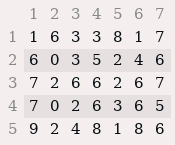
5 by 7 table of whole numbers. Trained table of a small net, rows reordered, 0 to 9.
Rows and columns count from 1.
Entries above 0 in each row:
7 6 7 6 7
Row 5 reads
9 2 4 8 1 8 6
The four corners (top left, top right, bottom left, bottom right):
1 7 9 6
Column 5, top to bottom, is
8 2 2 3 1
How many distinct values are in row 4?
6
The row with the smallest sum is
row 2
